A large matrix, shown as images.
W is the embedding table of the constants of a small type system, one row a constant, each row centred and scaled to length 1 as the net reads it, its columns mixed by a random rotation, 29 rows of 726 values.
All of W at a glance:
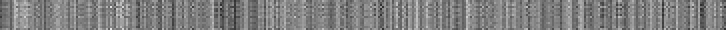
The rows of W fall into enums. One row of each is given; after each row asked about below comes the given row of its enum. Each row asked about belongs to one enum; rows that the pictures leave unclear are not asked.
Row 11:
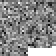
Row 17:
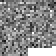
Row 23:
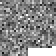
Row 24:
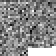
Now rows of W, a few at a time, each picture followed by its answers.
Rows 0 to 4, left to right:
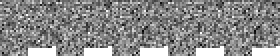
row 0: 23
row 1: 17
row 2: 24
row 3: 17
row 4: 24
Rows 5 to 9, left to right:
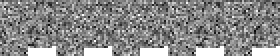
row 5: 11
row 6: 23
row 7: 23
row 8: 11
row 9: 24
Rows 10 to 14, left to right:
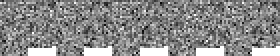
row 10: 17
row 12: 24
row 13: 23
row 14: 11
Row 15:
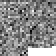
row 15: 24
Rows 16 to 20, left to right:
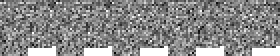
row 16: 17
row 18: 23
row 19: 24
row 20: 23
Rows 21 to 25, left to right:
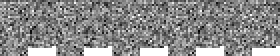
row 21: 24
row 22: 11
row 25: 23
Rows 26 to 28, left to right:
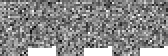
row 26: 24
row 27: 17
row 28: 23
